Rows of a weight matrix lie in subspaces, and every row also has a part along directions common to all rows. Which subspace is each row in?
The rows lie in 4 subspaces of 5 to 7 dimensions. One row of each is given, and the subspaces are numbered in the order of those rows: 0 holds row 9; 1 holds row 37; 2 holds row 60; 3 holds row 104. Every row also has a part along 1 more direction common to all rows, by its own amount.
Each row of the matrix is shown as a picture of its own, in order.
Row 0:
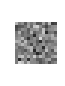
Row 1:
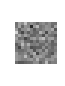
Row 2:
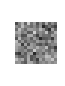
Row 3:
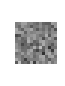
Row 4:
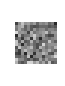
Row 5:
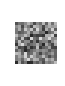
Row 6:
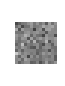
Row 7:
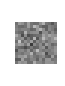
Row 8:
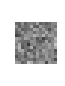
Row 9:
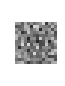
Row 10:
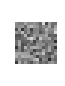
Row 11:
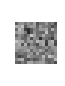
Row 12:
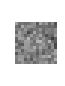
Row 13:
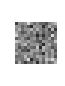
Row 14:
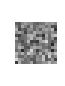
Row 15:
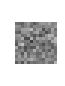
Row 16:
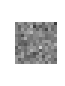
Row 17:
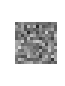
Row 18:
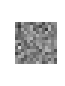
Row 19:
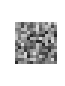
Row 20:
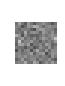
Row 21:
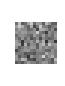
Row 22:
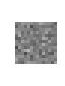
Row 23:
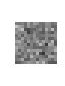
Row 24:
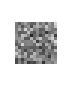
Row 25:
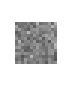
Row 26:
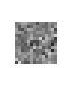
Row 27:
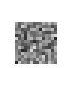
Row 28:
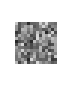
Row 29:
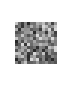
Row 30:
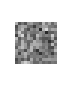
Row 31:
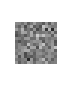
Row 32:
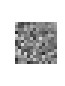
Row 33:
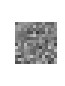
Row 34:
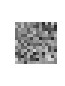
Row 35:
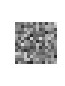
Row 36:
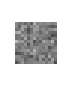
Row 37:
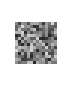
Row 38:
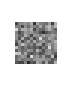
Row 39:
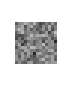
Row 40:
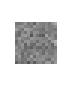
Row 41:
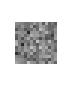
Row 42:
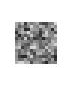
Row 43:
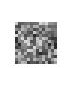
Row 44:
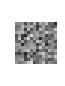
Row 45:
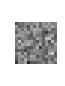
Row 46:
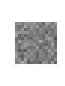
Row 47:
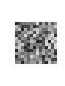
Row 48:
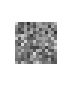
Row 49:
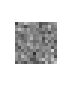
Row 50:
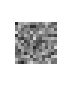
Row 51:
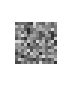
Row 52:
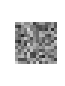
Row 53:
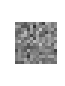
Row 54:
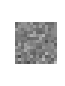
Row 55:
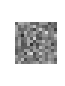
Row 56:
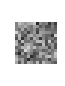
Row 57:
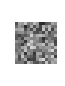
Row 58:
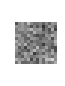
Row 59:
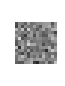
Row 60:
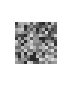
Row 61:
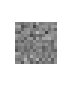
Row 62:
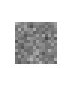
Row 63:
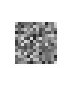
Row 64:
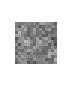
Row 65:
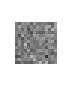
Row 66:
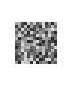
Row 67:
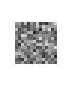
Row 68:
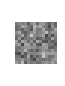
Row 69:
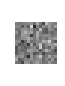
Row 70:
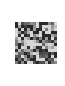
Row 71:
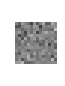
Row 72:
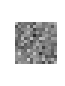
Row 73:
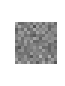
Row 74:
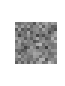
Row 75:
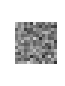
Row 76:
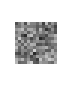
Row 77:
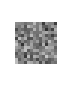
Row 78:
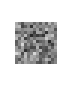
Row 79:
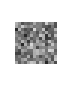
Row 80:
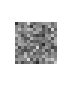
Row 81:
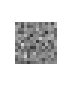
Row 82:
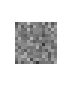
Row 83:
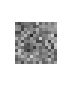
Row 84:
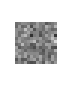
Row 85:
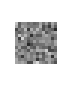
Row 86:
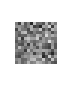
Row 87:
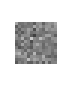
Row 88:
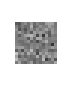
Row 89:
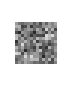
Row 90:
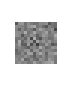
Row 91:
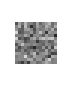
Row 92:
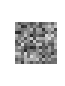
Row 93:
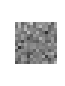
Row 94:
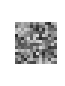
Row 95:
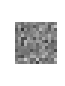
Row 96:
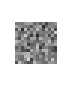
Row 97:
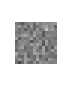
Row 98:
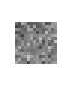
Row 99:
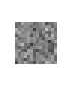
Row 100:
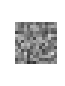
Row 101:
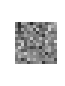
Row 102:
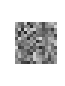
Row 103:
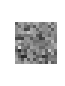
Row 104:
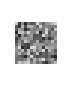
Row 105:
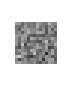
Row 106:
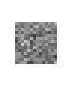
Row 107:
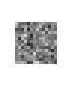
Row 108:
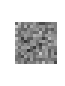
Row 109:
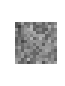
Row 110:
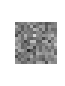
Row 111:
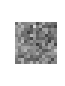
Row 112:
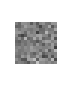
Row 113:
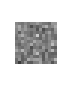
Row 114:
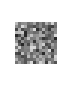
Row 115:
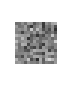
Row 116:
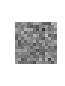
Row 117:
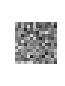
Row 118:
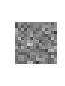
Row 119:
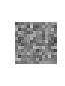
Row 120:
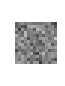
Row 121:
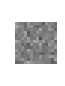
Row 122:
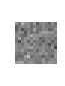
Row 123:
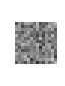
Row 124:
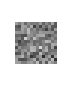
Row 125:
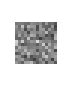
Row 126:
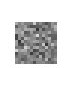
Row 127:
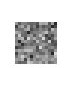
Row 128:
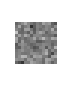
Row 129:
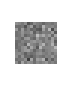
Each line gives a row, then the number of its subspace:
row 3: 1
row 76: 2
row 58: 2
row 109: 0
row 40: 1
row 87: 3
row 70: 2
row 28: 2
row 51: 0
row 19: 0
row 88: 1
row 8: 3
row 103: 3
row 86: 0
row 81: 3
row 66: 1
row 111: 0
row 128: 3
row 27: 1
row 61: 0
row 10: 2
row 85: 2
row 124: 0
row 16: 0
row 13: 2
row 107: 2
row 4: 3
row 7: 1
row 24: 1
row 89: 0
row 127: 3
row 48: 2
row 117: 0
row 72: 3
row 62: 1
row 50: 3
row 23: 0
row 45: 3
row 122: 0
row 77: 1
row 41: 0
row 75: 0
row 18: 0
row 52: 0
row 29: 2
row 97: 1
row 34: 2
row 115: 2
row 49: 2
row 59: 2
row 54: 0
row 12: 3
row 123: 2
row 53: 0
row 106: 3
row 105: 0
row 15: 2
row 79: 1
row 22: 3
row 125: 0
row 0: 1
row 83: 3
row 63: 3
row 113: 1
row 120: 1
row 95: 0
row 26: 1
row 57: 2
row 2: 2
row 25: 3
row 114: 1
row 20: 1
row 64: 3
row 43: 3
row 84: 1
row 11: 0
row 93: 0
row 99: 1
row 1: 3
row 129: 2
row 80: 2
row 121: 0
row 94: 1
